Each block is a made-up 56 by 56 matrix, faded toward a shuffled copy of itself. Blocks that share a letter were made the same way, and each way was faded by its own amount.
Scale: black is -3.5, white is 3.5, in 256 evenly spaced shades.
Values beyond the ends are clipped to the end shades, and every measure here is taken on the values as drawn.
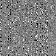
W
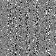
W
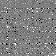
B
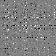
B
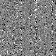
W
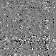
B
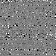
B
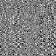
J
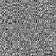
J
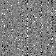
W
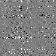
B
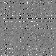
B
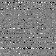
B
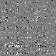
B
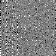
W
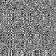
J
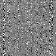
W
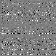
B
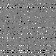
B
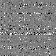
B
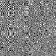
J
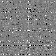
B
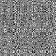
J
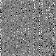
W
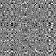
J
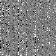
W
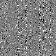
W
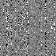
W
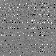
B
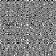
J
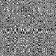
J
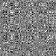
J
